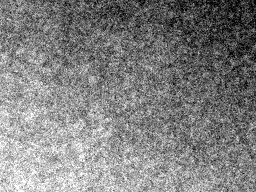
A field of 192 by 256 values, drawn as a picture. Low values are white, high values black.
Stripes: none. Average level on the scale: 50%. Slope: up to the top right. Ninth with the highest average: top right. Odd rows or columns: none. Ninth with the lowest average: bottom left.
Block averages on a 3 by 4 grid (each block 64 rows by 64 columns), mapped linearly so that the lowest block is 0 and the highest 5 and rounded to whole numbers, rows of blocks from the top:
3 4 4 5
1 2 3 4
0 1 2 2
